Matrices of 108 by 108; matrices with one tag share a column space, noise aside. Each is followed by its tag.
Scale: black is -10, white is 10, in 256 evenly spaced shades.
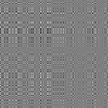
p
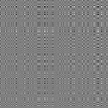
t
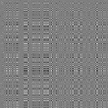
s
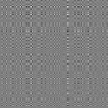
t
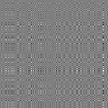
s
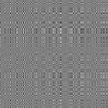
p
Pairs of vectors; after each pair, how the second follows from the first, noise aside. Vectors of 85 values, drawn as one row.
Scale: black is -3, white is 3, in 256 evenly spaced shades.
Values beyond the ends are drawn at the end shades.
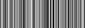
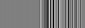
partly zeroed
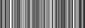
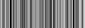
negated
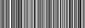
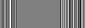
partly zeroed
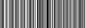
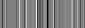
partly zeroed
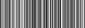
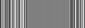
partly zeroed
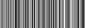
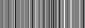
partly zeroed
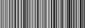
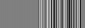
partly zeroed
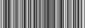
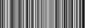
negated
